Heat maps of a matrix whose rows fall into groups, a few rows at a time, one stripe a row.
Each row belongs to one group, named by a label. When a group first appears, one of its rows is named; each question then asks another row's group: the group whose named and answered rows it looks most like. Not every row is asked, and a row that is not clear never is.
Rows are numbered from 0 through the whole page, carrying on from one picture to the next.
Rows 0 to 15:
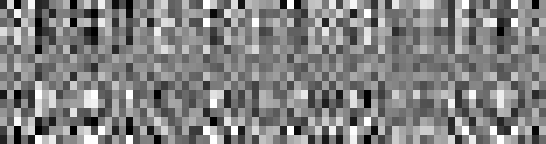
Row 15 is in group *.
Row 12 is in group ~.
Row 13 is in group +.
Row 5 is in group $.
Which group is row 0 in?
$
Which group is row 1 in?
+
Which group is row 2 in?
$
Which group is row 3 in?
+
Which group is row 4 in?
+
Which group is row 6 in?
~
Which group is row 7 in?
+
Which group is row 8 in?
$
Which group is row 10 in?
*
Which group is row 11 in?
*
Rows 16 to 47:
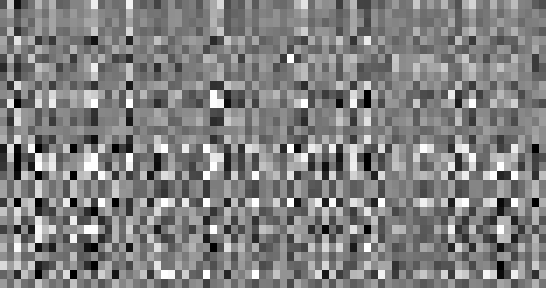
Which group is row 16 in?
*
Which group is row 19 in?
*
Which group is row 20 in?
+
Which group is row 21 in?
~
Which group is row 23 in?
*
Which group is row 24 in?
*
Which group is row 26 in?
*
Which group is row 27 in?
*
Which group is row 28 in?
+
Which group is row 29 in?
+
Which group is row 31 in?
+
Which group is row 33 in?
*
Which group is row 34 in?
*
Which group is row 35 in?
$
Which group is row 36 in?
~
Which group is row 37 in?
~
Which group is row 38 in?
$
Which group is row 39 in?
+
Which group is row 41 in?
*
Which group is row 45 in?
+
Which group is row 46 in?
$
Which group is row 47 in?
~
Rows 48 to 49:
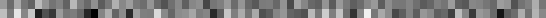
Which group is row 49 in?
+
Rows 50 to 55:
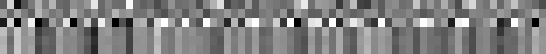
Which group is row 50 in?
*
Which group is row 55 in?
+
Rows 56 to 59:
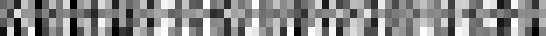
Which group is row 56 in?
$
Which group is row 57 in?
+
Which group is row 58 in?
$
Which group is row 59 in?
$
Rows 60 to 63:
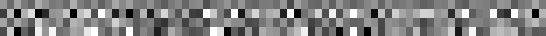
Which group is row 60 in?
~
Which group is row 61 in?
$
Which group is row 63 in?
*
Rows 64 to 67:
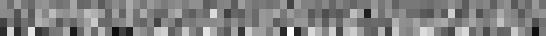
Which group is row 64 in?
~
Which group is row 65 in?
*
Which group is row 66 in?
*
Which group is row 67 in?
$
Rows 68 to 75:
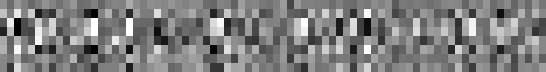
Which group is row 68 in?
~
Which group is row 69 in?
+
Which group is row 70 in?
*
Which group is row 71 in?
*
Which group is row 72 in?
~
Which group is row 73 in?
+
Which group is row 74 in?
~
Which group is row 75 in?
+
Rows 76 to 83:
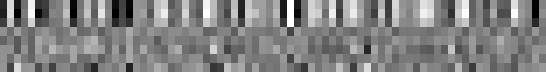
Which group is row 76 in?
$
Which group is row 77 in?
$
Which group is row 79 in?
~
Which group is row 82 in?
~
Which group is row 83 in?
+
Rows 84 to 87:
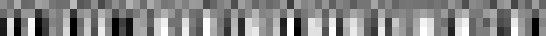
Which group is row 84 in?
~
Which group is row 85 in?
$
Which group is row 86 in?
$
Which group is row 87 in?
$
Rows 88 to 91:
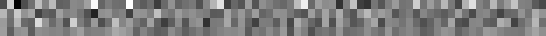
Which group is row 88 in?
*
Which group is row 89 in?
+
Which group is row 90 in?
~
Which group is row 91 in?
~
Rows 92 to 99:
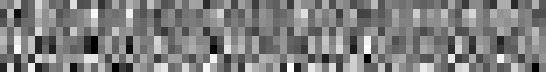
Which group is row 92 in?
~
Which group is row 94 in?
*
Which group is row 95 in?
~
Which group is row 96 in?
+
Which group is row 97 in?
+
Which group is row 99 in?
$
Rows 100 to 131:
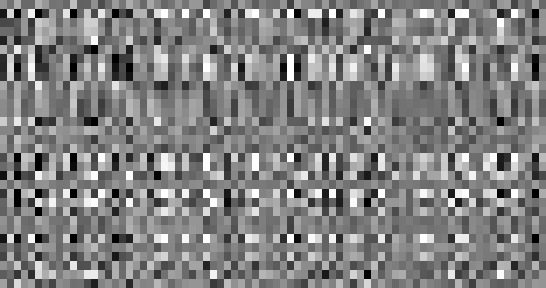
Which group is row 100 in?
~
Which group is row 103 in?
*
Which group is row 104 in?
*
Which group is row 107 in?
$
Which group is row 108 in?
$
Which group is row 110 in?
~
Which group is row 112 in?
~
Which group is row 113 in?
+
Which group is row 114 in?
*
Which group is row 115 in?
+
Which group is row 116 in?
~
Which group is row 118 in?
$
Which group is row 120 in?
~
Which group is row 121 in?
$
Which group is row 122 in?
*
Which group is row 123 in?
$
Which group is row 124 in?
~
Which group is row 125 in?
~
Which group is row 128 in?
$
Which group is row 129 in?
~
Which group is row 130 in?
*
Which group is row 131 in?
+
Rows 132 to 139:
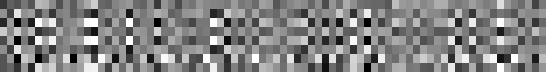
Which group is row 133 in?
+
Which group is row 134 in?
*
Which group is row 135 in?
+
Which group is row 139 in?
*
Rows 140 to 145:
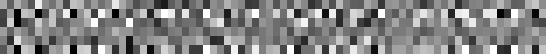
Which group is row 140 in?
~
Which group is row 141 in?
$
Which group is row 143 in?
~
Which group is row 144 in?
+
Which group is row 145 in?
$
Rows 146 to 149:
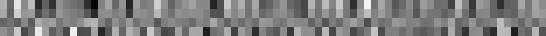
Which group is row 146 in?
+
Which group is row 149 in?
~
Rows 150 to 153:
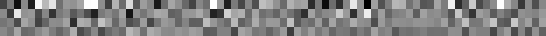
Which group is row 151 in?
+
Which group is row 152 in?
$
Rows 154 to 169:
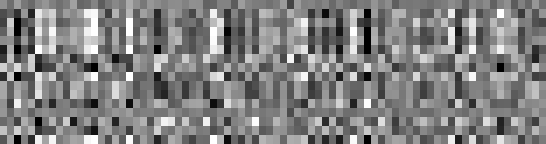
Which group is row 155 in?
*
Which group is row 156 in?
*
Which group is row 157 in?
*
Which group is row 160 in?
$
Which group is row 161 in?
+
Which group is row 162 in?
*
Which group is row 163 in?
~
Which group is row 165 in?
+
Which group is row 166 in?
~
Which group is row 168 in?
+
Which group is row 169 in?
*
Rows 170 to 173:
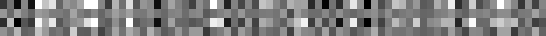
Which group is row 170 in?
*
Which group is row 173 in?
~
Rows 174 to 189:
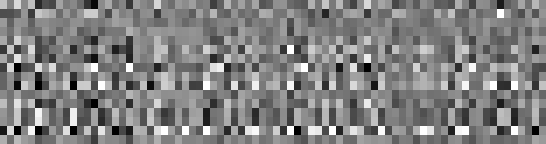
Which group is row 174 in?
+
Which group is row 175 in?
*
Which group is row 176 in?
~
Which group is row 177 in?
~
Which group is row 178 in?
+
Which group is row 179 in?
$
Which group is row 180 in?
+
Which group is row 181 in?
*
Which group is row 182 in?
$
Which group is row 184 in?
~
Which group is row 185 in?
+
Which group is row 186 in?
~
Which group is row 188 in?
$
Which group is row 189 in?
+
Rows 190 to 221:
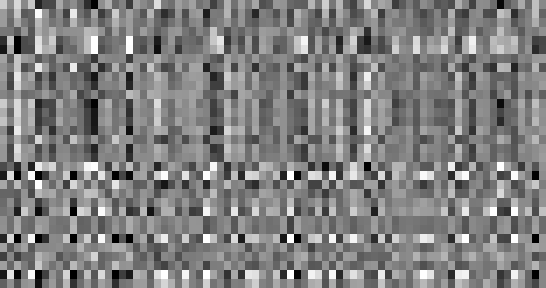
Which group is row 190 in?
+
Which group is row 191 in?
~
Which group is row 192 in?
~
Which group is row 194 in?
*
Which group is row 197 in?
~
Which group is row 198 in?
+
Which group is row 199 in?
+
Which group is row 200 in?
~
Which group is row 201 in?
+
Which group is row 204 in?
+
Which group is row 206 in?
+
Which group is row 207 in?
+
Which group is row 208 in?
*
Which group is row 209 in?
$
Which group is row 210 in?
~
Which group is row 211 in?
*
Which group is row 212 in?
$
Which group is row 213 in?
$
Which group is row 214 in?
~
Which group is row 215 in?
~
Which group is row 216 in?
$
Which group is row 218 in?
*
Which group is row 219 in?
~
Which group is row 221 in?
$
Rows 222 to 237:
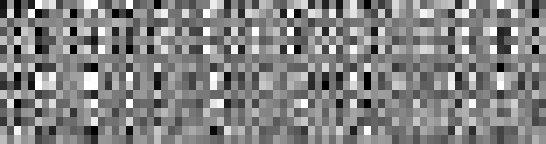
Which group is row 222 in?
*
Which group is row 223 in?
$
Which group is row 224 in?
~
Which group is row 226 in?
+
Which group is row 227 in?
$
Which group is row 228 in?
*
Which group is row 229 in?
+
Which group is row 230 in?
*
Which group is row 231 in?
*
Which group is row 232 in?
+
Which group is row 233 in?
*
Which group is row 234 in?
$
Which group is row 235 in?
*
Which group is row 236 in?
+
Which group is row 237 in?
+
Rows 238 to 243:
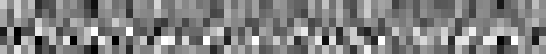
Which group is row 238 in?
+
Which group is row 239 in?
+
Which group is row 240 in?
~
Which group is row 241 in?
*
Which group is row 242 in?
$
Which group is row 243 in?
+
